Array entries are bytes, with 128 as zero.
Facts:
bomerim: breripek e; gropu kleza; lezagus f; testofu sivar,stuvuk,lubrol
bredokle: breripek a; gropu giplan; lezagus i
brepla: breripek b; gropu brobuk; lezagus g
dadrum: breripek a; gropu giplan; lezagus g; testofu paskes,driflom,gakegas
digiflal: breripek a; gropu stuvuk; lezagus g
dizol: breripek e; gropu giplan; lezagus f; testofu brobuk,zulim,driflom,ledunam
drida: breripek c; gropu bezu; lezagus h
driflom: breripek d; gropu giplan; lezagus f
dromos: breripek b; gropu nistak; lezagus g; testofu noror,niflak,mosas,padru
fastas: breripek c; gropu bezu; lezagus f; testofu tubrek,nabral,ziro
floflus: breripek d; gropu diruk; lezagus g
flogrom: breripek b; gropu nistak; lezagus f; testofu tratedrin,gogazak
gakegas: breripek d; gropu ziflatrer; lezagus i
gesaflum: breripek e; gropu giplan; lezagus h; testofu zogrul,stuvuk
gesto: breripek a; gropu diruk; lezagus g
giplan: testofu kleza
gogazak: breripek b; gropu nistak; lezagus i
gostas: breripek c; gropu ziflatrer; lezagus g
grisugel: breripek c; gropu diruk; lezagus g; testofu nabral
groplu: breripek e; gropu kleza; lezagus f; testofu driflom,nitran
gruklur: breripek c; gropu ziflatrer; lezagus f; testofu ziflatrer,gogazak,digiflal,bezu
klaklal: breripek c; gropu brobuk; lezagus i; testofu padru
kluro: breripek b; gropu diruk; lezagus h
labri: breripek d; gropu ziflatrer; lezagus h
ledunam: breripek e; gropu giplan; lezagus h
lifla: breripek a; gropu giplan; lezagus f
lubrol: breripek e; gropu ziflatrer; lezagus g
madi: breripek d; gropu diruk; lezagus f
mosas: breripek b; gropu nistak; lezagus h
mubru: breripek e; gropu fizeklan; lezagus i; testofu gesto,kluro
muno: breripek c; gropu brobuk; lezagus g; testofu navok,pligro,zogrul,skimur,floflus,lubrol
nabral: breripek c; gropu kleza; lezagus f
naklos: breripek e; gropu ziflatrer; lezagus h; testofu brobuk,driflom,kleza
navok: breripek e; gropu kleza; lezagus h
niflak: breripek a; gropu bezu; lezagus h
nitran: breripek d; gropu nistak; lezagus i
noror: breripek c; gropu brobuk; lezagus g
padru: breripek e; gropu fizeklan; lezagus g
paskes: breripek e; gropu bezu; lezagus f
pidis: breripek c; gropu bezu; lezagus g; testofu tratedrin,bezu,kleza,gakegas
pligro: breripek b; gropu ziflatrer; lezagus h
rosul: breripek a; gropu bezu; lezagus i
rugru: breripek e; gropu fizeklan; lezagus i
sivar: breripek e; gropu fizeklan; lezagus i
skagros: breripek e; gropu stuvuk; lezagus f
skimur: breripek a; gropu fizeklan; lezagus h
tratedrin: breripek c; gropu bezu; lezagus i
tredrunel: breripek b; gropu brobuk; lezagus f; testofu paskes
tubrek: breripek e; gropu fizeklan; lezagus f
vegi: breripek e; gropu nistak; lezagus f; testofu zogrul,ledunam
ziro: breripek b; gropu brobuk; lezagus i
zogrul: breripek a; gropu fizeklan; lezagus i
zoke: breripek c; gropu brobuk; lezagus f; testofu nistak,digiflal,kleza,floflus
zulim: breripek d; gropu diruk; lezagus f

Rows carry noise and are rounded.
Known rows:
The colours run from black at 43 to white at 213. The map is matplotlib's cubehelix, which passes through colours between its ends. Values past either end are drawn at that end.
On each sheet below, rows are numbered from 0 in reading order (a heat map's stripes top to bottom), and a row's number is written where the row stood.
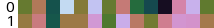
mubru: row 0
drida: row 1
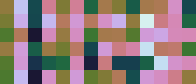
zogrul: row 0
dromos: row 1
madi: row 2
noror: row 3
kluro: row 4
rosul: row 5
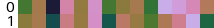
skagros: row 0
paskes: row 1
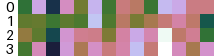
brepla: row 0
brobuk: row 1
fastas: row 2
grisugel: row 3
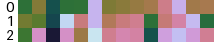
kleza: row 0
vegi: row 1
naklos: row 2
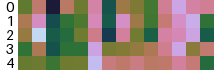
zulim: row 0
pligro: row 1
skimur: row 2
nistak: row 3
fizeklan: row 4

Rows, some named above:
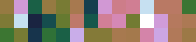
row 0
noror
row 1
mosas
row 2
ziflatrer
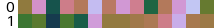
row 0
gesaflum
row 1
ziflatrer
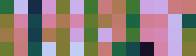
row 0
brepla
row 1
lifla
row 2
labri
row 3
mubru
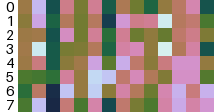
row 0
zogrul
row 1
noror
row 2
tratedrin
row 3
padru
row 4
drida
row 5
giplan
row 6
muno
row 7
floflus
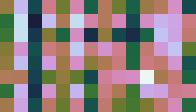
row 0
zogrul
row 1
dadrum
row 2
gesto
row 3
gesaflum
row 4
bredokle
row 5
nabral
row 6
brepla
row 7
sivar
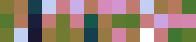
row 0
klaklal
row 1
zulim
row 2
ziro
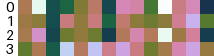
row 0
niflak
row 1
driflom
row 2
tubrek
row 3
pidis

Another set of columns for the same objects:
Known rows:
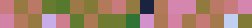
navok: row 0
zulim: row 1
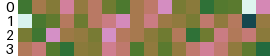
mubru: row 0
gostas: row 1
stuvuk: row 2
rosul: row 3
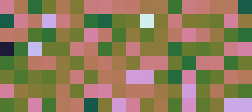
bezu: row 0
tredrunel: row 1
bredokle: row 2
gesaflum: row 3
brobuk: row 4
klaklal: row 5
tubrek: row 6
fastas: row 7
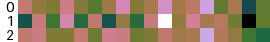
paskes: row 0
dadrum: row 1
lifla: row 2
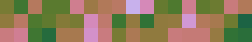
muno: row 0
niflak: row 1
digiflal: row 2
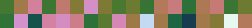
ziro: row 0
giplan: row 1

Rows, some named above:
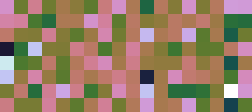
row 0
nabral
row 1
digiflal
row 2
paskes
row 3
gesaflum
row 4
gostas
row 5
lubrol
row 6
zoke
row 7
paskes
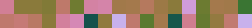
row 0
tubrek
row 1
gruklur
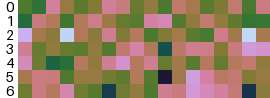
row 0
ledunam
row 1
dromos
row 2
ziflatrer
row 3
drida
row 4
tratedrin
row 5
mosas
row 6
driflom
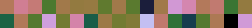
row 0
mosas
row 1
naklos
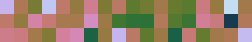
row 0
ziflatrer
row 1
labri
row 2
gruklur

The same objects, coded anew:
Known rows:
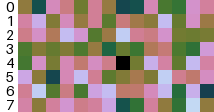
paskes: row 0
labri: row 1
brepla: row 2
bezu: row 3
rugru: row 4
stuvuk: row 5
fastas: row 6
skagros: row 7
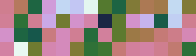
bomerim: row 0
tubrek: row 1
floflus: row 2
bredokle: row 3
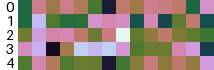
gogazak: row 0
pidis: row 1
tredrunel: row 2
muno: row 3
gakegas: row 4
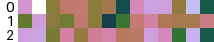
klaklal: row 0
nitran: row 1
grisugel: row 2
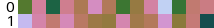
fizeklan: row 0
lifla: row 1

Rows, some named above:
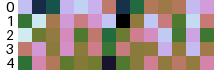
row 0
lubrol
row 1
mubru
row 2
nabral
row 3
labri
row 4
gakegas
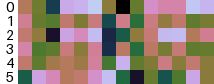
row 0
sivar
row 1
digiflal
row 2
zogrul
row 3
digiflal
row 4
zulim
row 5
naklos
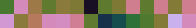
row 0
gakegas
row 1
ledunam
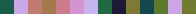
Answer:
naklos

